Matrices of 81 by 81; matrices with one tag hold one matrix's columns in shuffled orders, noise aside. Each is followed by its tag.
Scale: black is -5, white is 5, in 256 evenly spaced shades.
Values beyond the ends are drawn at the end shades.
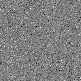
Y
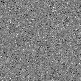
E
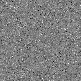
E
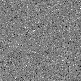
Y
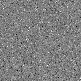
Y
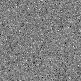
Y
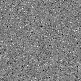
Y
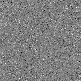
E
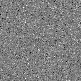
E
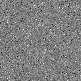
E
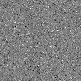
Y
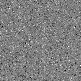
Y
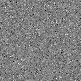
E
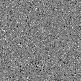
Y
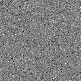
E
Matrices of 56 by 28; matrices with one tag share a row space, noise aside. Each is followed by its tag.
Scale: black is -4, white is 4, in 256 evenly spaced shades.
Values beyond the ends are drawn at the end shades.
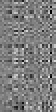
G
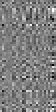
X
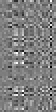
G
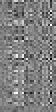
G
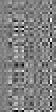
G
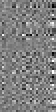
X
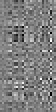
G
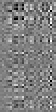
G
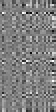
X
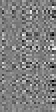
X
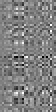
G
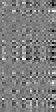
X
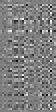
G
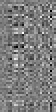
G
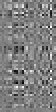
G
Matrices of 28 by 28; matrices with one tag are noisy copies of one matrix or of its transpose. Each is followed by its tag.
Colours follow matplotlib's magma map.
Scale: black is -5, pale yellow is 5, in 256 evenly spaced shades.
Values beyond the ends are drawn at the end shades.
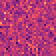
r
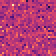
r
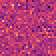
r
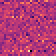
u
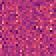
u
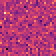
r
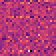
u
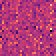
u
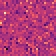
r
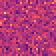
r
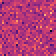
u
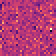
u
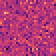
r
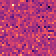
r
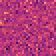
r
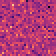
r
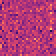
u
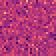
r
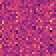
u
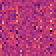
u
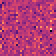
u
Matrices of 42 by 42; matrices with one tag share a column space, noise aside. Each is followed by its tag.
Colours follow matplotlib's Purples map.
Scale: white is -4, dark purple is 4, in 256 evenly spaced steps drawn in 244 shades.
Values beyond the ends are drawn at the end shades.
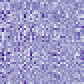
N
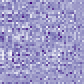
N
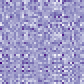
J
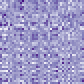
J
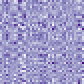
J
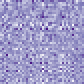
J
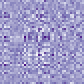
N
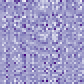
J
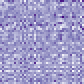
J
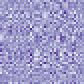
N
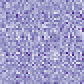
N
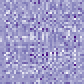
N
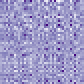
J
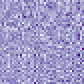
J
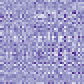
N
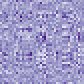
N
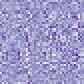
N
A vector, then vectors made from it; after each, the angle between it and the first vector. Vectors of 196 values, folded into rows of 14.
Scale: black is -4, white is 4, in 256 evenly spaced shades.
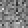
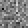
nearly opposite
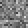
partly opposed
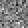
nearly parallel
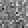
nearly opposite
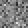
partly aligned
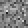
orthogonal
